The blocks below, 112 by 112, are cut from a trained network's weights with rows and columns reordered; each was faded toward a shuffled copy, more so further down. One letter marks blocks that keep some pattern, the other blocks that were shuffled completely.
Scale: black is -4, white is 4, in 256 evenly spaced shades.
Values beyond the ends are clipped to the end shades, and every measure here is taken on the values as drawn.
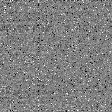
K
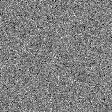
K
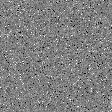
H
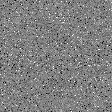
K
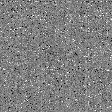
K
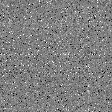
K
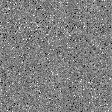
K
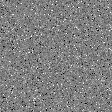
H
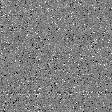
K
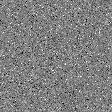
H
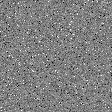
H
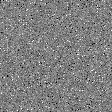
H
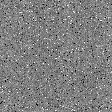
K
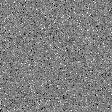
H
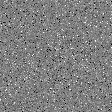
H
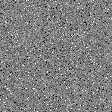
H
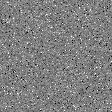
H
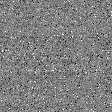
K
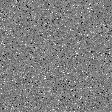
H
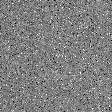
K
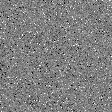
H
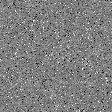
H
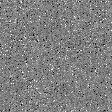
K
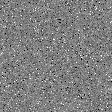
H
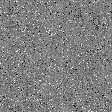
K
